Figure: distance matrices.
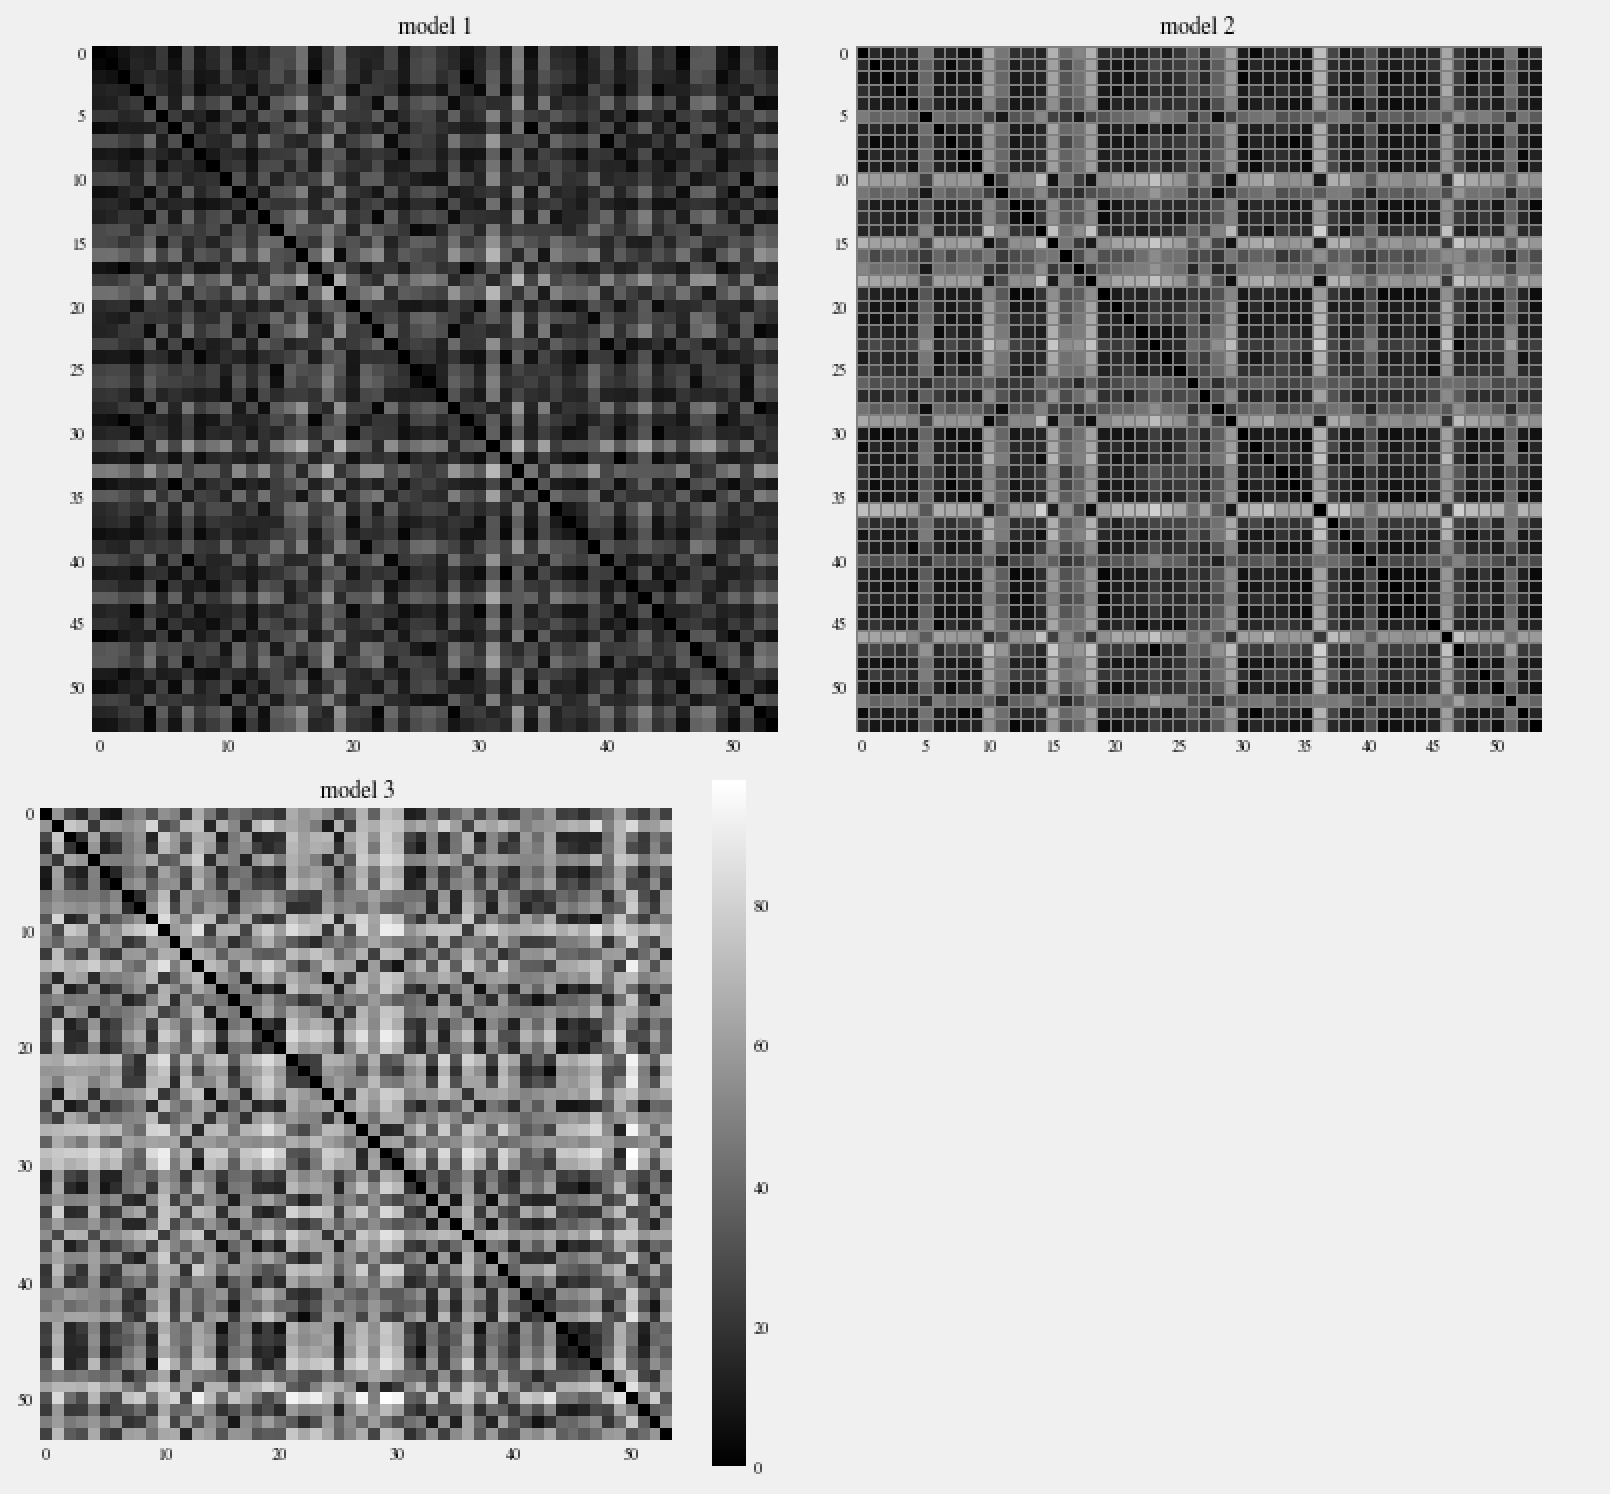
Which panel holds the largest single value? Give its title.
model 3
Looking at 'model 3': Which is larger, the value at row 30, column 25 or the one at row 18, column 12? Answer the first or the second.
the first
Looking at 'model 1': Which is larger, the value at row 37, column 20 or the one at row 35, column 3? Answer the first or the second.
the second
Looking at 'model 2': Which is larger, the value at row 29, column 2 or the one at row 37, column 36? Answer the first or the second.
the second
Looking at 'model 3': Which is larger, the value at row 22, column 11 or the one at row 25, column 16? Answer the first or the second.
the second
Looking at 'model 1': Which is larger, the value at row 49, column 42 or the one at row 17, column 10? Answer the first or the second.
the second
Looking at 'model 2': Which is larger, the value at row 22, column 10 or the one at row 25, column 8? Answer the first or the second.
the first
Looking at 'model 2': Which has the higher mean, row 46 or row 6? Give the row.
46
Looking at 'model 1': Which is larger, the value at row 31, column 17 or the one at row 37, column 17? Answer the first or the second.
the first
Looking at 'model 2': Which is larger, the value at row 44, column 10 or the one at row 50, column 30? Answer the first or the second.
the first
